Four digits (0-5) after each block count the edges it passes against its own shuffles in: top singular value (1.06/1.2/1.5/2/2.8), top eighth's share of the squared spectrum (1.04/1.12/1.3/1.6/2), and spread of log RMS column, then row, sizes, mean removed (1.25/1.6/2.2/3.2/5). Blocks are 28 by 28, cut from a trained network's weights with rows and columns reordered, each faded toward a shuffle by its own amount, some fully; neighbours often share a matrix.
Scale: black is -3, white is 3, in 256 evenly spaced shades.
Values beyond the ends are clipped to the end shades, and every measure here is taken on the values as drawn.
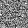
0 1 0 0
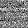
2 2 0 0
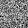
0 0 0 0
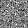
0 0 0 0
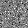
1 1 0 0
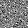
0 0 0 0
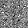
1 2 0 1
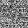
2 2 0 0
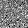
0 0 0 0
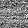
2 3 0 0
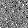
0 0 0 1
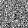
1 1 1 0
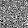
2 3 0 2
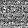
2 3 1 0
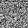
0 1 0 0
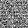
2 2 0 0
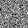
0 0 0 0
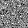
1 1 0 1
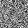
0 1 0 1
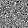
1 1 0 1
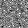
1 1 0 0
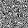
2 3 1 1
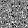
2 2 1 1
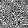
2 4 2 1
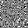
3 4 2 1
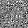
3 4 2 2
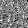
1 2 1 0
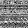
3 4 0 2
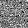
0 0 0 0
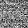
1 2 0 0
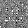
2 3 1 1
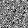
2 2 0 0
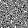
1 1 0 0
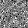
2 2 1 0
